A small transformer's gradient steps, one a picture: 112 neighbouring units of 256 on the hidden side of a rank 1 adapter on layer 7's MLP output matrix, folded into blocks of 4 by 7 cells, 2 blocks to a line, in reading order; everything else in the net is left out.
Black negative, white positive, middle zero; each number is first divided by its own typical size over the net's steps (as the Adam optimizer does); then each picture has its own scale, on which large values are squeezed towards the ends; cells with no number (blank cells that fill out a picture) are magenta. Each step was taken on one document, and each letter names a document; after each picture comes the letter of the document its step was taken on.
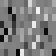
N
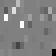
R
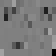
R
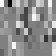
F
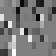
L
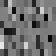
N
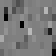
R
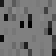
R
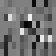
N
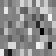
F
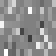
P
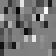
L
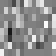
F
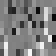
N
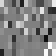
L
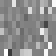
P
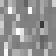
P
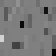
R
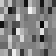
P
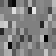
P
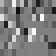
L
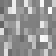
P
